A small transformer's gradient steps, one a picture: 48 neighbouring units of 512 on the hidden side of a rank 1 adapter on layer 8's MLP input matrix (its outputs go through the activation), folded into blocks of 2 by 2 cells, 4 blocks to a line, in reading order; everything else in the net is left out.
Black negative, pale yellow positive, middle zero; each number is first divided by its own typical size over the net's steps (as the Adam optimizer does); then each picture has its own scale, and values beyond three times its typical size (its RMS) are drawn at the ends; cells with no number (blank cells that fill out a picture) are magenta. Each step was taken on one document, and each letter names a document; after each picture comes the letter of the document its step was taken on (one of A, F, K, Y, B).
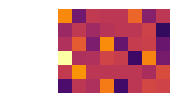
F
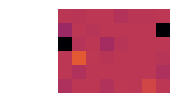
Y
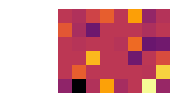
F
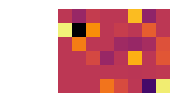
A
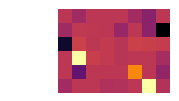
Y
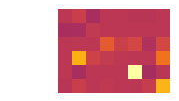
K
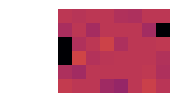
Y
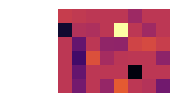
K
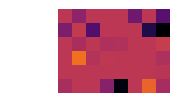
Y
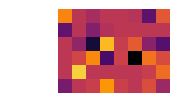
F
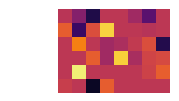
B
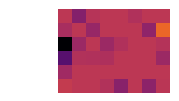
Y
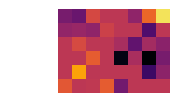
B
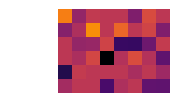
F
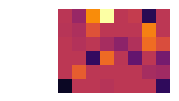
F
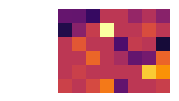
B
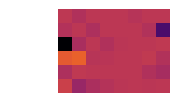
Y
